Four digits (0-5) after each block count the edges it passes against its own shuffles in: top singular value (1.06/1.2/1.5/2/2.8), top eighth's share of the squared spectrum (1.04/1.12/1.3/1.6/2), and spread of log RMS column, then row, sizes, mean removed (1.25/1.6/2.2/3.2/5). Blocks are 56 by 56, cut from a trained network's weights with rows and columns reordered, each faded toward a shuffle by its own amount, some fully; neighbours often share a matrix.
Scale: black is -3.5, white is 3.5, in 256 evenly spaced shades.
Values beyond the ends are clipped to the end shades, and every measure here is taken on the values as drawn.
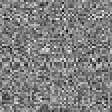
4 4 0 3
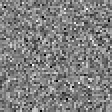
2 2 0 0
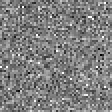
2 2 0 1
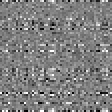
4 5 2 4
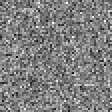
0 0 0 0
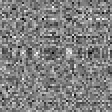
4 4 1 2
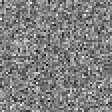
0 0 0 0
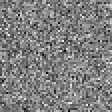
1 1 0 0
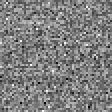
1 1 0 0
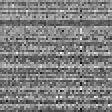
4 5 1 3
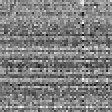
4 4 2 3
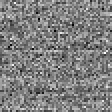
2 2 0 0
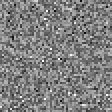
0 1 0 0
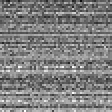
5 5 1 3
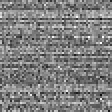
4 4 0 2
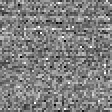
3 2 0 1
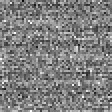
3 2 0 0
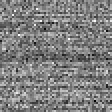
3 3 0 1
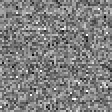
1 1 0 0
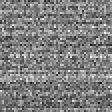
3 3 0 2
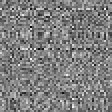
4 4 2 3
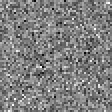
0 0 0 0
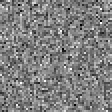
2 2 0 0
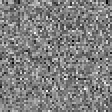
3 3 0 2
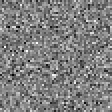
3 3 0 2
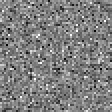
0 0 0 0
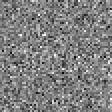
3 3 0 1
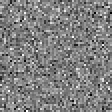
1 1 0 0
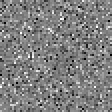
0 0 0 0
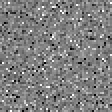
1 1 0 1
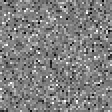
0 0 0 0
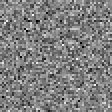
2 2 0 0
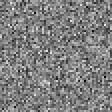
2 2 0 0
